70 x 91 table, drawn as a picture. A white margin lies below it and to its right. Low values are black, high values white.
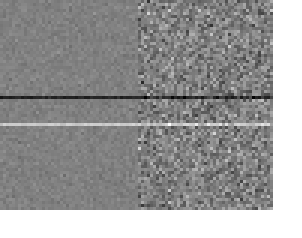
Histogram: heavy tails on both sides. Seam: vertical, 50% of the way across, the left part calmer. Average level on the scale: 50%. Slope: none. Odd lines: rows 33 and 42.
